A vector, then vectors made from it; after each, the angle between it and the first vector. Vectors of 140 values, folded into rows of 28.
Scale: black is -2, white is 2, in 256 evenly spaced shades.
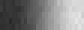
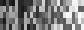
partly aligned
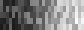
nearly parallel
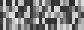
orthogonal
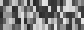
orthogonal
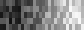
nearly parallel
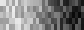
nearly opposite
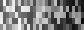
partly opposed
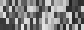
orthogonal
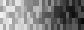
nearly opposite
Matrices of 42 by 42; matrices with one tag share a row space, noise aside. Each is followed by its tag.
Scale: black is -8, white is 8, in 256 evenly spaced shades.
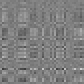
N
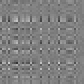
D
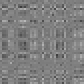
N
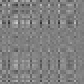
D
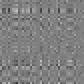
D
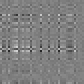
D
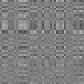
N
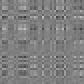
N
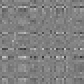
N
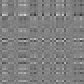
N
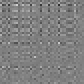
D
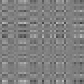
N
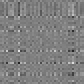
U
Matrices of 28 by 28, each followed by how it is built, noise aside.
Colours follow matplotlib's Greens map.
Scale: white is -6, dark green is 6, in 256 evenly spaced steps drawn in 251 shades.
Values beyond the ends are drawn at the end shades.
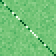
diagonal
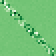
banded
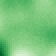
smooth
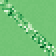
banded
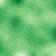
smooth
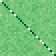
diagonal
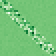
banded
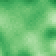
smooth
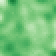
smooth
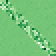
banded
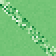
banded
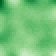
smooth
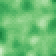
smooth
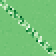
banded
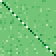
diagonal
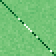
diagonal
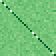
diagonal
